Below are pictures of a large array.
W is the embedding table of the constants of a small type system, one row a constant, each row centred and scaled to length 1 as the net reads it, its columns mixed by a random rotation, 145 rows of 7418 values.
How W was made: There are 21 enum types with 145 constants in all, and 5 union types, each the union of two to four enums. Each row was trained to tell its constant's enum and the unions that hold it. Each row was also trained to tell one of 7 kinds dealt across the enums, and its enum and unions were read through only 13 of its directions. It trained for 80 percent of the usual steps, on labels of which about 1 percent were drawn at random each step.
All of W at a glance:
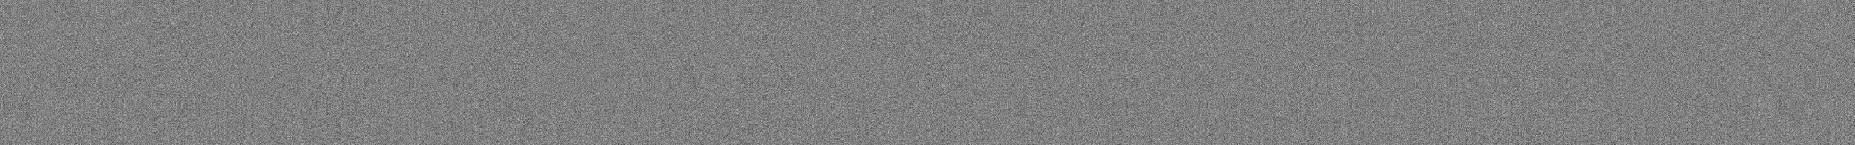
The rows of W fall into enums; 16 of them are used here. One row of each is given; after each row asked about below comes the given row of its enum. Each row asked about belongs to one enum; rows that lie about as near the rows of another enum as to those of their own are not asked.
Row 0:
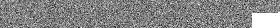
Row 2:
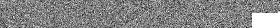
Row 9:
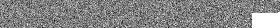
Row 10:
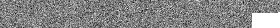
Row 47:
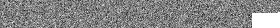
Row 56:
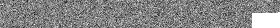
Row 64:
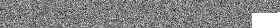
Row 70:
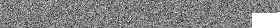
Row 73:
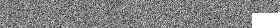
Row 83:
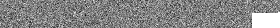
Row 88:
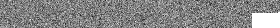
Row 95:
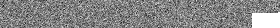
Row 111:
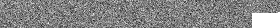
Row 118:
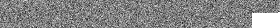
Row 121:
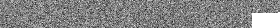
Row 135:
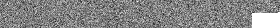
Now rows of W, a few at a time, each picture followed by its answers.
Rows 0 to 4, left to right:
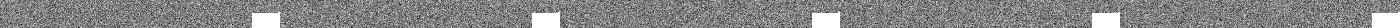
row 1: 70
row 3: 73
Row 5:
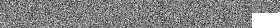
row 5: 56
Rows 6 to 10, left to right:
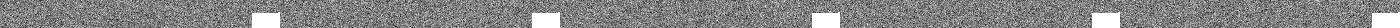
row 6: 135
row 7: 10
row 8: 9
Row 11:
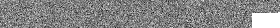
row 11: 0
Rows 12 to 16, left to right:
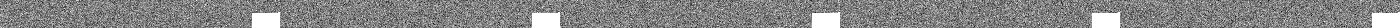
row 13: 135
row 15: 64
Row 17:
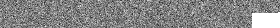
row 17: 121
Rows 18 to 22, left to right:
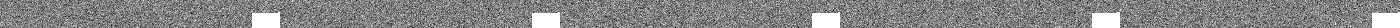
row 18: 135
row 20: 9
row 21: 56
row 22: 121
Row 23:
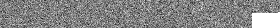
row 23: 121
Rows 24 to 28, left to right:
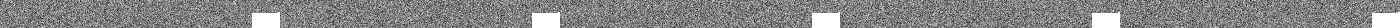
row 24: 121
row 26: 0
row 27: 111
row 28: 95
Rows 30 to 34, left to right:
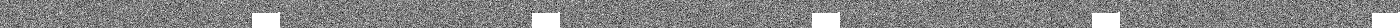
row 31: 56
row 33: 111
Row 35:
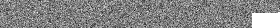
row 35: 0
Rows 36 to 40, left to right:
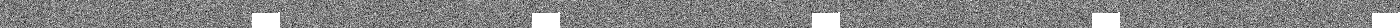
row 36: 73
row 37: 10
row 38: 73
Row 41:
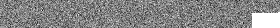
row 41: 88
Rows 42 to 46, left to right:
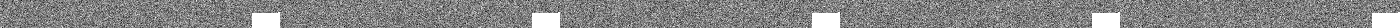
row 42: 95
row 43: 121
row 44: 10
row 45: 9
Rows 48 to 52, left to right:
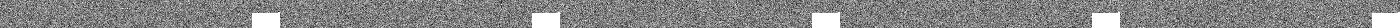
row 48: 10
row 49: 64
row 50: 88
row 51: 95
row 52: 111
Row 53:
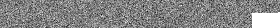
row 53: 121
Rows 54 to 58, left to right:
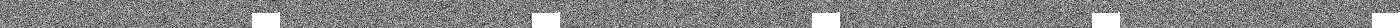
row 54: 118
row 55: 47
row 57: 83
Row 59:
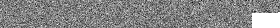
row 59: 121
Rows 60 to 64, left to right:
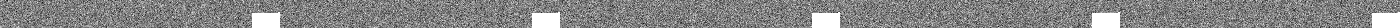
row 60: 88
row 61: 95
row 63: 118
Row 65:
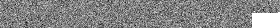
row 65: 70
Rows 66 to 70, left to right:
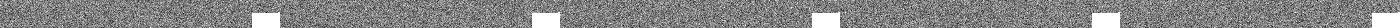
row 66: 83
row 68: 95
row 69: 135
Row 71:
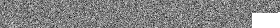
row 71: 47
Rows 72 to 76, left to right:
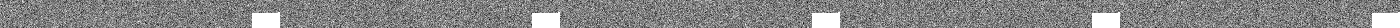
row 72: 56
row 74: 88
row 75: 121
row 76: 118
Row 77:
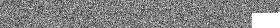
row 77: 73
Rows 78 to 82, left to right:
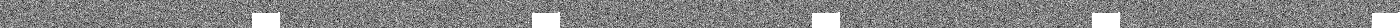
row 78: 83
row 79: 83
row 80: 64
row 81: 83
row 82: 135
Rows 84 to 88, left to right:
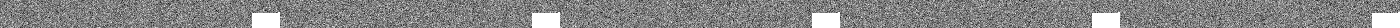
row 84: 47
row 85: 47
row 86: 47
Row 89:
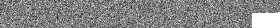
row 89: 64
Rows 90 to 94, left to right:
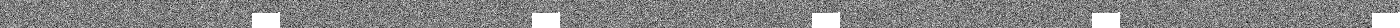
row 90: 118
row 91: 95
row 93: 56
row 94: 70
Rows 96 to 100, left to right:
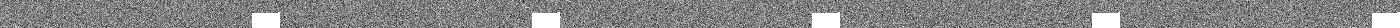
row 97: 10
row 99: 0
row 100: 9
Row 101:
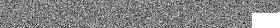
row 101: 88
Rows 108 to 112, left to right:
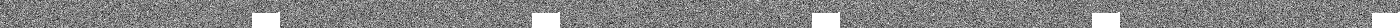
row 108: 95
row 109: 135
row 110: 10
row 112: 9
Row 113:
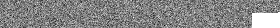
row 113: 135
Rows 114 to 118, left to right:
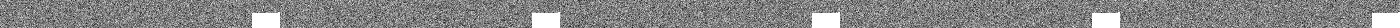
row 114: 9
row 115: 111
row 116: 95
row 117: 0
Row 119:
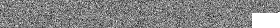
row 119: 9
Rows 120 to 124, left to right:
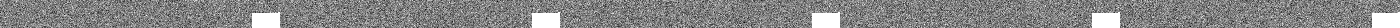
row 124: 83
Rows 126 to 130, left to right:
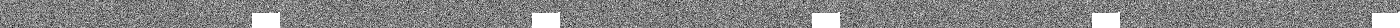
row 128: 10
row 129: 83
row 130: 88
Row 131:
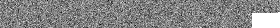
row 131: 70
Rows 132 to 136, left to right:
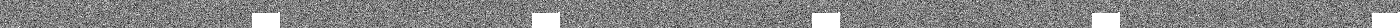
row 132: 0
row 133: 0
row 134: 0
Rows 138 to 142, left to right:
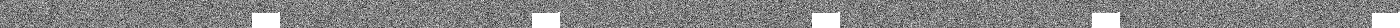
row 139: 9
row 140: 70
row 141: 135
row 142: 88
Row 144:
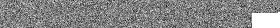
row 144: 111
